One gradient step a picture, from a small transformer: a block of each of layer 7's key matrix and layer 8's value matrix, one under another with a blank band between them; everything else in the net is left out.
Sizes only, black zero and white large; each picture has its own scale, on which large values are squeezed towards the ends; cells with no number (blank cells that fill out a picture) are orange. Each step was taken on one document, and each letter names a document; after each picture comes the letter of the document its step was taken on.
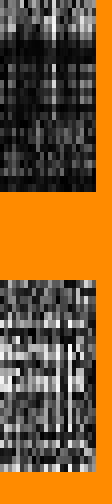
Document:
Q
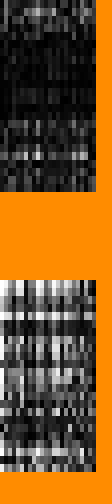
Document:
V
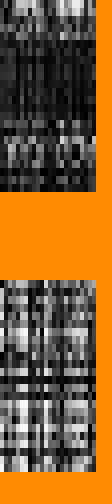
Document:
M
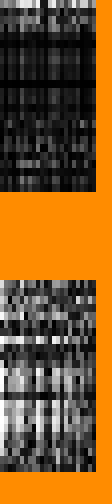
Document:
V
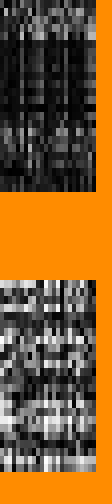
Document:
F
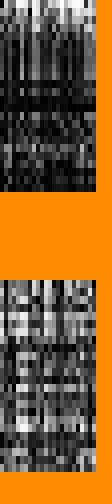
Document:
M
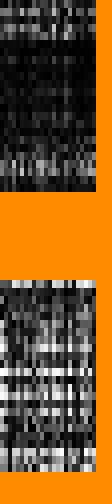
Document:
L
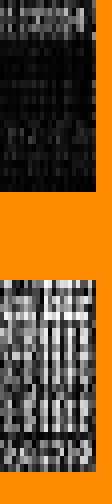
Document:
F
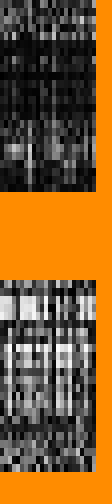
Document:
F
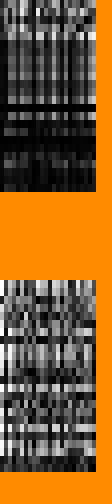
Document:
V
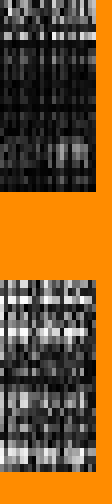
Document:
M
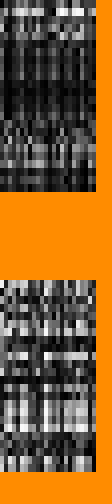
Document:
M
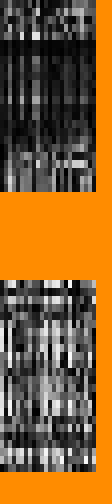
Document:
L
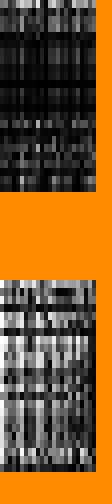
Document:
V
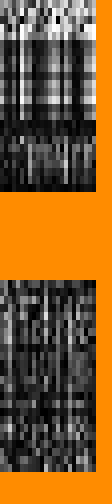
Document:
F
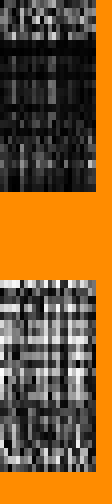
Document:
Q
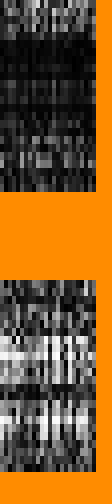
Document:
Q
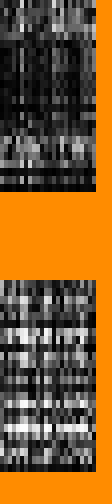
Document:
M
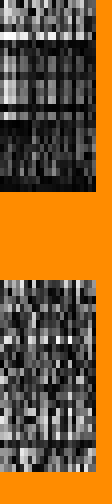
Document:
Q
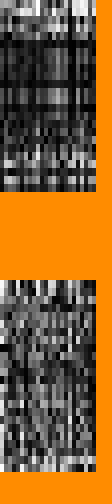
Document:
V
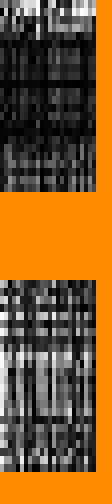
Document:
V
